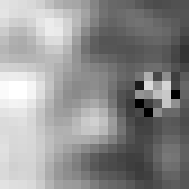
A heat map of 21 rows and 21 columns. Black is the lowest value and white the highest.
Ninth with the highest average: middle left. Stripes: none. Slope: up to the left. Odd patch: rougher, in the middle right. Roughest part: middle right.
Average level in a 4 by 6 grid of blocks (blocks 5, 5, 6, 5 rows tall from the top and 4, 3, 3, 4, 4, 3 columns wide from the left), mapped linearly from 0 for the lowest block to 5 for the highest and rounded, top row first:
453110
442110
543201
532101
